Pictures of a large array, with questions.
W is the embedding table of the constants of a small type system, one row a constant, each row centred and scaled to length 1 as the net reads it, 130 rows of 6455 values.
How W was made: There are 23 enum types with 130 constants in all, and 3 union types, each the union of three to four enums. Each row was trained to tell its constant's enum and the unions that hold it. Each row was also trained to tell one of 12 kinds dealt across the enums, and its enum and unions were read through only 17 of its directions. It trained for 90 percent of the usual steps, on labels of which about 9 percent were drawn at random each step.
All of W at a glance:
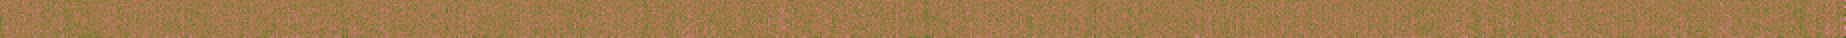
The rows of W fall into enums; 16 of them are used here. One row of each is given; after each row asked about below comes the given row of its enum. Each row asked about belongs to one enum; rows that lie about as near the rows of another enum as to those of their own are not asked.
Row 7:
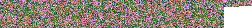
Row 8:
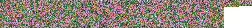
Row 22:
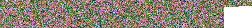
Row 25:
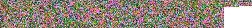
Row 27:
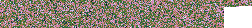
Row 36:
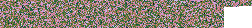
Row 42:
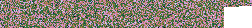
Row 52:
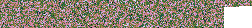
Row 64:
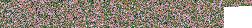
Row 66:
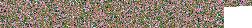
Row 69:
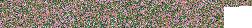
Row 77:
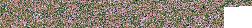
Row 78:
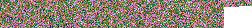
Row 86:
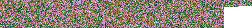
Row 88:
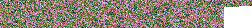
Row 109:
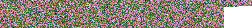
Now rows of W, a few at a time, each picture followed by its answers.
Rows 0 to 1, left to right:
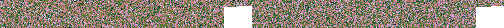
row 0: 88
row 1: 86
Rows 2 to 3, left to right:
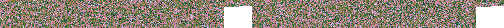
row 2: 27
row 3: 22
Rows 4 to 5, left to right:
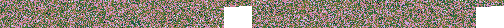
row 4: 77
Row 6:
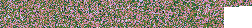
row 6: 25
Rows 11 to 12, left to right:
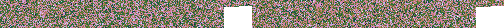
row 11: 7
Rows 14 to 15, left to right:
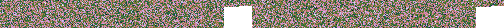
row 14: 22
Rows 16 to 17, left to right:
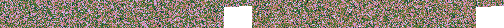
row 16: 42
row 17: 77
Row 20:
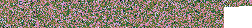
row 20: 64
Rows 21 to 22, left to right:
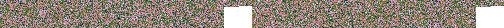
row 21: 7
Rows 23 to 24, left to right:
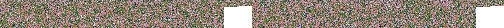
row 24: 66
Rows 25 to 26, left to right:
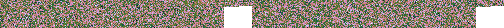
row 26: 109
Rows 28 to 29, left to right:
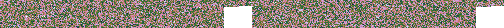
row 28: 36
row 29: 25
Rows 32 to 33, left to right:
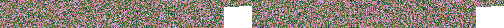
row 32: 64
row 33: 8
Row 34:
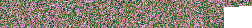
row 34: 22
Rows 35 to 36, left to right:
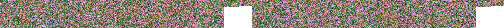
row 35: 25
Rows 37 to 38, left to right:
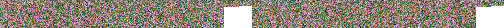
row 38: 22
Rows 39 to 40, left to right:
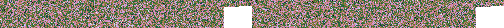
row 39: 64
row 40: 64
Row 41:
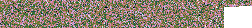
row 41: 77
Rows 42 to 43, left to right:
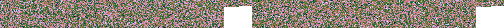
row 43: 8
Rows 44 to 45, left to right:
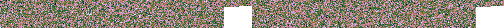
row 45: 64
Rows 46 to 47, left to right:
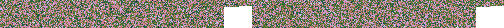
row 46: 86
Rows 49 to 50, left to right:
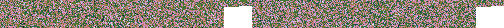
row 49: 42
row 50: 22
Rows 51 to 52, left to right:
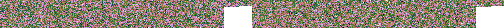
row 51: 77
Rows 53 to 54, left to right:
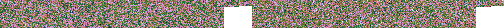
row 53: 7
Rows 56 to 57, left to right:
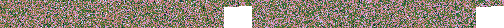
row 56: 69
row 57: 77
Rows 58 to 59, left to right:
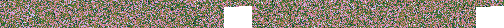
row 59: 86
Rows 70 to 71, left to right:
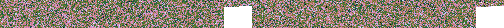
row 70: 52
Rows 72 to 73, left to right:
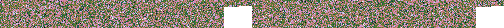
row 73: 69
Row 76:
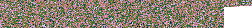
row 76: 66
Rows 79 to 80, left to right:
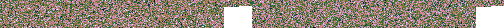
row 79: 86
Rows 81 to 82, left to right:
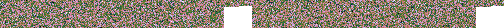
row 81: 64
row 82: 69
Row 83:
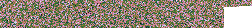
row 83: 36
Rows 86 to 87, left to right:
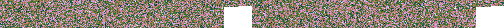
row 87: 86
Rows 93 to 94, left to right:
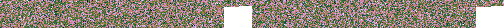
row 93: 77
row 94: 36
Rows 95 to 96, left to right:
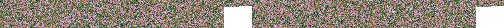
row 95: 8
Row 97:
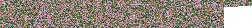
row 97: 36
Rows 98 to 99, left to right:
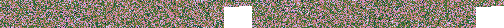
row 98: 88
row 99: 25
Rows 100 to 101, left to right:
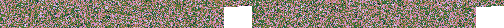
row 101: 8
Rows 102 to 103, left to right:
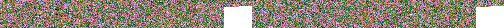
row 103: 88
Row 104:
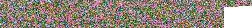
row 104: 36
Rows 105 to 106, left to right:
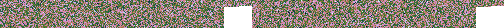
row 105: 7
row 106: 66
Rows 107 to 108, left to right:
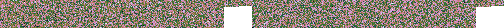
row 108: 25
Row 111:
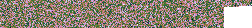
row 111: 86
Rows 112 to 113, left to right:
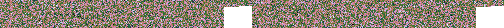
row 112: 42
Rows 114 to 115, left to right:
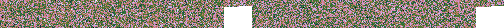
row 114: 88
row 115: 25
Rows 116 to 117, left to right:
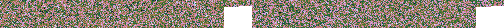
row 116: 66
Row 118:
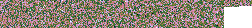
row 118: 88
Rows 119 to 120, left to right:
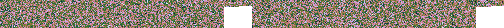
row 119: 8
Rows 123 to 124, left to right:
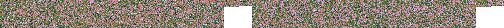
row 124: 7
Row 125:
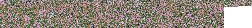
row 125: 36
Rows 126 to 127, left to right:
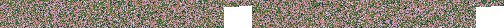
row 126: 88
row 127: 7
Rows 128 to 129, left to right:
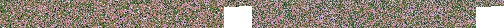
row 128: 8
